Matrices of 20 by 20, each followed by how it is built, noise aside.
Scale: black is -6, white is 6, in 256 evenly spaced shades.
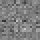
low rank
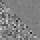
lower triangular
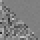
lower triangular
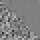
lower triangular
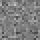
low rank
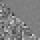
lower triangular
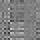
low rank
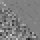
lower triangular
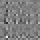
low rank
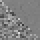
lower triangular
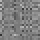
low rank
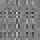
low rank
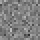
low rank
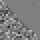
lower triangular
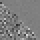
lower triangular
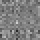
low rank
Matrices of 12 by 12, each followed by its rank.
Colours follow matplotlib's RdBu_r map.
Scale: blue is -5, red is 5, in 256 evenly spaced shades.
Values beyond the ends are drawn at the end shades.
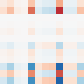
one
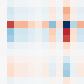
one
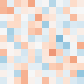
full rank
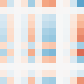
one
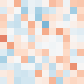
full rank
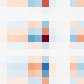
one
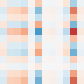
one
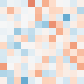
full rank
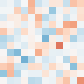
full rank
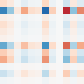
one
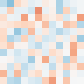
full rank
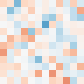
full rank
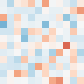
full rank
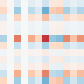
one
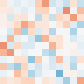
full rank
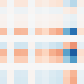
one
